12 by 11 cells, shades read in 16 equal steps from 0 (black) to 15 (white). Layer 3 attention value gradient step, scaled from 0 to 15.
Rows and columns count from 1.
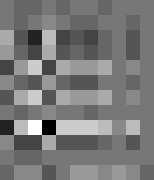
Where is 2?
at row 3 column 3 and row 9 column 1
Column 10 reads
7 6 5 5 8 6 8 7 11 5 7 8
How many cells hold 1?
0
